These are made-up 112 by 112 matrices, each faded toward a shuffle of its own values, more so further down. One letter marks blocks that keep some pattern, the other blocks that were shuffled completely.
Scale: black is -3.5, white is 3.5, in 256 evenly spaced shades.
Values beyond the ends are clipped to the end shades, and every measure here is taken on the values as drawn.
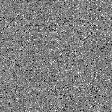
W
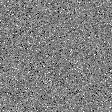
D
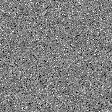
D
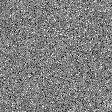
D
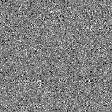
W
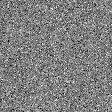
D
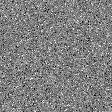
D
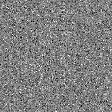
W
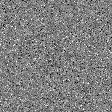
D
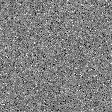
D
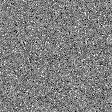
D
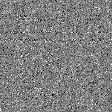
W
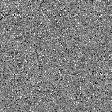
W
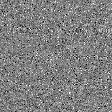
W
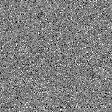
W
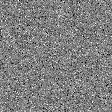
D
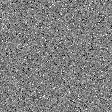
D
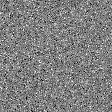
D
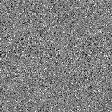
W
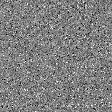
W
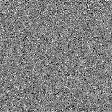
W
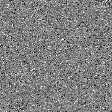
W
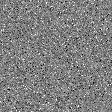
D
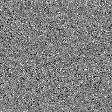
W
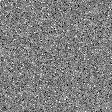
D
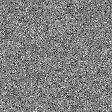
D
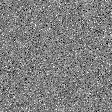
D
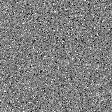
D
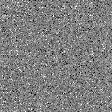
W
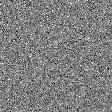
D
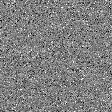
W
